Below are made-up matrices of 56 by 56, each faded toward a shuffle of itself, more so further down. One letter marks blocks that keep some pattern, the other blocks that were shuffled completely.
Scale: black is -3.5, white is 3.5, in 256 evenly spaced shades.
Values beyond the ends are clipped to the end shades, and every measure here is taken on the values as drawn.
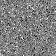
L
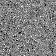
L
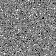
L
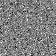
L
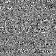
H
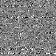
H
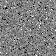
L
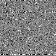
H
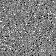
L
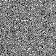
L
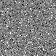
L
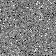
L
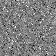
L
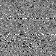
H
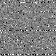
H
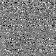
H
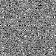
H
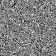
L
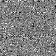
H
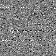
H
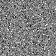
L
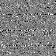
H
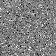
L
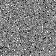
L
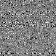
H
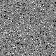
L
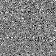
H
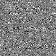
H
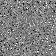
L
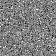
L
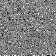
H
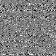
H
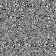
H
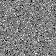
L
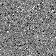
L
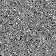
L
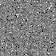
L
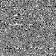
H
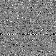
H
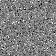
L
